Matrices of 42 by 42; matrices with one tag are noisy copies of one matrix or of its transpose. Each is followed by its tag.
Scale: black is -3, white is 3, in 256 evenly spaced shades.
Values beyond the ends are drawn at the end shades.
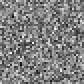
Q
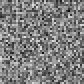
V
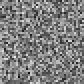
V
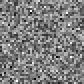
V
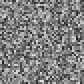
Q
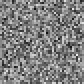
Q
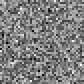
Q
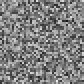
Q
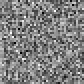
V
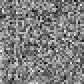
V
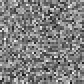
Q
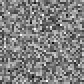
Q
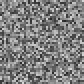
Q
